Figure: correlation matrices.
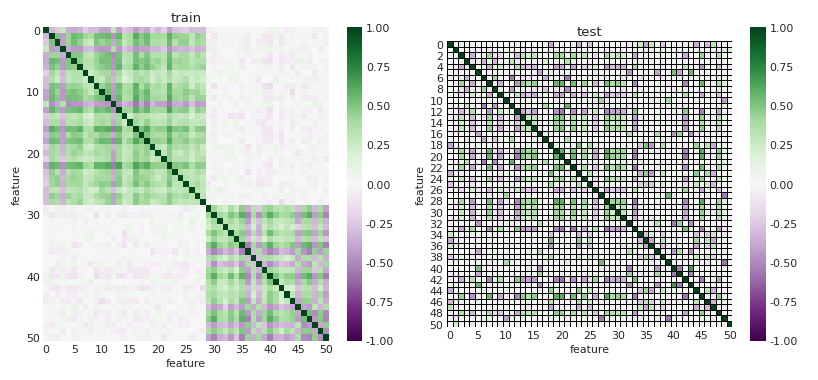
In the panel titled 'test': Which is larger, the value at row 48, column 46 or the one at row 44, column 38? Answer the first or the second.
the second
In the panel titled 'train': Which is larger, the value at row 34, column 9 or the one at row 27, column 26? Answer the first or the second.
the second
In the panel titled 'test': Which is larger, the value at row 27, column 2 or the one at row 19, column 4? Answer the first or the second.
the first
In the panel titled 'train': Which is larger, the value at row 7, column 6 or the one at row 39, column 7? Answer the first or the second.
the first
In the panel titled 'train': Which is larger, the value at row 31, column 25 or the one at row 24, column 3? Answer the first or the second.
the first
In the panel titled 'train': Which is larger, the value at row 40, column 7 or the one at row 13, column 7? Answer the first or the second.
the second
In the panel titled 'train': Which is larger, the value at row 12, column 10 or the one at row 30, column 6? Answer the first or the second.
the second
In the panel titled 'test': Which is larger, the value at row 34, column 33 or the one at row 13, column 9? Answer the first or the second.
the first
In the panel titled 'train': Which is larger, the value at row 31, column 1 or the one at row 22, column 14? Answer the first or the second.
the second
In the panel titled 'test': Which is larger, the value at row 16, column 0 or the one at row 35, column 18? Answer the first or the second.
the second
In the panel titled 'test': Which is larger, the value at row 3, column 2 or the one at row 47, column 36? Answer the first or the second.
the second
